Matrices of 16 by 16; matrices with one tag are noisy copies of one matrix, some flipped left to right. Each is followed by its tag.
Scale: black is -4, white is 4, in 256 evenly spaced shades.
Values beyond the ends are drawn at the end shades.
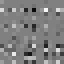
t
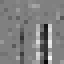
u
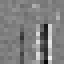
u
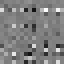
t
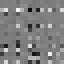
t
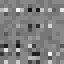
t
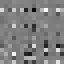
t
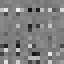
t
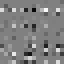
t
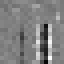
u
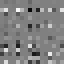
t
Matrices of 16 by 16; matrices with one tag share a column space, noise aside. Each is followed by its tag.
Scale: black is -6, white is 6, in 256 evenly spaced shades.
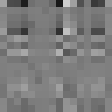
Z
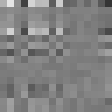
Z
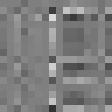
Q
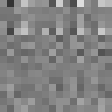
Z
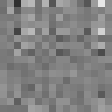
Z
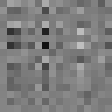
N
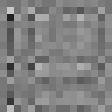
Q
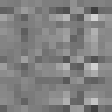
Q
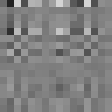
Z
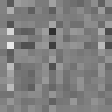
N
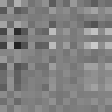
N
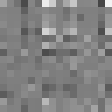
Z
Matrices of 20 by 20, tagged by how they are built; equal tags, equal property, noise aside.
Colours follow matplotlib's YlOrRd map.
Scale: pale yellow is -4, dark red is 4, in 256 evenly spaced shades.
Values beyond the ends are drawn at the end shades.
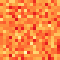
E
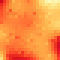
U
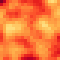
U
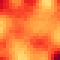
U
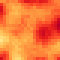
U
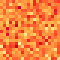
E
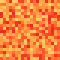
E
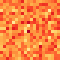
E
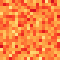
E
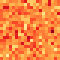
E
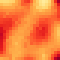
U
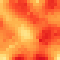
U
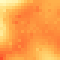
U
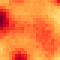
U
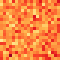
E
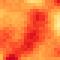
U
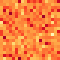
E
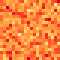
E
